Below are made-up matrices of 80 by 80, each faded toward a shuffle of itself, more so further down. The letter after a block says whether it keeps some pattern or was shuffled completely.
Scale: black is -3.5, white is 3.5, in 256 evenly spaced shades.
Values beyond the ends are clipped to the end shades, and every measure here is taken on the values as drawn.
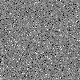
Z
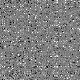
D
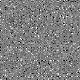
D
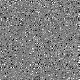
D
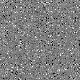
D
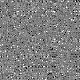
D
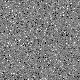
Z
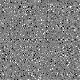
D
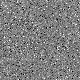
Z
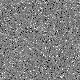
Z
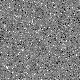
Z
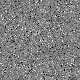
Z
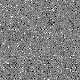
D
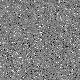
Z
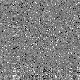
D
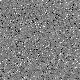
Z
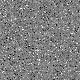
Z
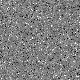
Z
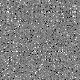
D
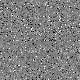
D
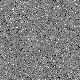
Z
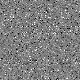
D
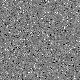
Z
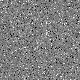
Z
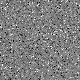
Z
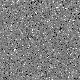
Z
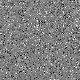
D
